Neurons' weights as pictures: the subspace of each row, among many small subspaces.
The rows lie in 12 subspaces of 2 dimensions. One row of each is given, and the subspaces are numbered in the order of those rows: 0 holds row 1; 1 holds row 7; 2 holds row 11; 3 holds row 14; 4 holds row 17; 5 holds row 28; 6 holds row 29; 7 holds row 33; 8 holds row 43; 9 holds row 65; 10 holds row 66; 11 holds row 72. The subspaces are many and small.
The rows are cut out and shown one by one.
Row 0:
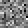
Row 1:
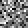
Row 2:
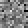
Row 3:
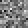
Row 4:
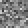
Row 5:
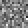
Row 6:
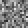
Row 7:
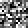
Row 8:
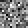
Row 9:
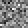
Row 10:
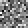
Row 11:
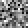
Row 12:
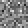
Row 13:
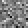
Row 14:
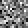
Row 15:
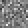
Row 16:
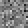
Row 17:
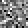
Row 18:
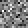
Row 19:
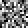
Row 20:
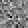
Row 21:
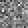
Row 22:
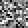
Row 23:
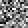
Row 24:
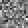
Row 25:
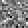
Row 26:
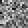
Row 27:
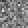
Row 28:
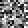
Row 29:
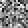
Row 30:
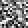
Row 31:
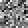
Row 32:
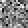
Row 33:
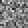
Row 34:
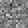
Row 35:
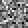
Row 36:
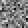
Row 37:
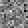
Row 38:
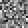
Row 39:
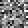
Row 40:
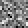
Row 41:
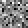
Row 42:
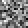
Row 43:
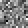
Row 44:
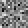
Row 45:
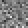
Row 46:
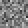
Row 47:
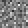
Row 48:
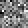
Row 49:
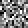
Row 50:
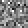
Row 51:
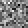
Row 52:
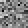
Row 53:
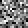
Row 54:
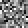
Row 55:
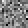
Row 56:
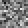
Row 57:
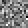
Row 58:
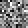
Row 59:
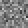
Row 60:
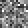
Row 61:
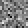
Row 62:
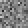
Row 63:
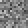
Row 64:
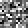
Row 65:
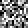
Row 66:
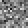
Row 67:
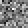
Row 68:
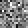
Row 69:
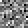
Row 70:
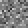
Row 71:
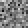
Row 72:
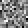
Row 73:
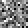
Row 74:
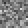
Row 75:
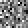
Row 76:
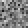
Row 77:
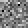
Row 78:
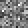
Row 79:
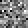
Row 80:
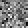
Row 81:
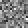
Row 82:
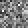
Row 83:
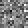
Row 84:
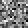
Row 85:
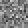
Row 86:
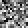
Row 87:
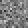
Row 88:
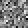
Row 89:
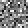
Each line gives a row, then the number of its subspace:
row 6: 8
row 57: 6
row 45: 4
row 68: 4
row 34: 1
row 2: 5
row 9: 0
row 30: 4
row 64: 1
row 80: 1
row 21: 10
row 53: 3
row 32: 6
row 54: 11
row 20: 4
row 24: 11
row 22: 1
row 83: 5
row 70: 0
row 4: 2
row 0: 6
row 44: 8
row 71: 2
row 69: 5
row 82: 10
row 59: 9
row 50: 7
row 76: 2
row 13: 4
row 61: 1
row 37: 5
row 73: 10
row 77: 0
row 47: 3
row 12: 7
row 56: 2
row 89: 7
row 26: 7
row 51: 0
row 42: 2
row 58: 4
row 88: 8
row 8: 1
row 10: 7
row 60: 6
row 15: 6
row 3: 10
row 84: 3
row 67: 7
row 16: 5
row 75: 3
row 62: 3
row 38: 11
